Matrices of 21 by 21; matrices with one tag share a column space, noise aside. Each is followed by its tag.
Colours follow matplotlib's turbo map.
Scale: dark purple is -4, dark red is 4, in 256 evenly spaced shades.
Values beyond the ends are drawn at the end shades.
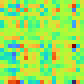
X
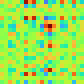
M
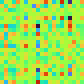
M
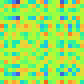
M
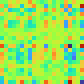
X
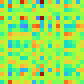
M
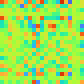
M
